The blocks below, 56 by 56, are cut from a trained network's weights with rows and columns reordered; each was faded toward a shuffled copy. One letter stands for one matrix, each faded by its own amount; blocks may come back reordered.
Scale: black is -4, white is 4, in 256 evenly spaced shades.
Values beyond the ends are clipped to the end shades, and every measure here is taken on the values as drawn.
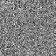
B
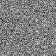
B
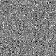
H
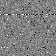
H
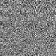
B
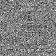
H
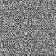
B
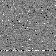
H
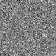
B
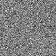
B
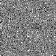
H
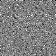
H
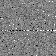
H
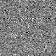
H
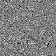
H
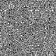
H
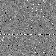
H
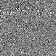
H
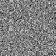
B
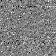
H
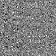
H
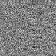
B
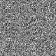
B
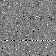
H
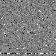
H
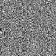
B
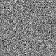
B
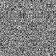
B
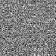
B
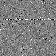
H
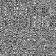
B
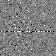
H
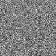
B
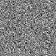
B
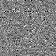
H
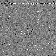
H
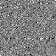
H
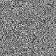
B
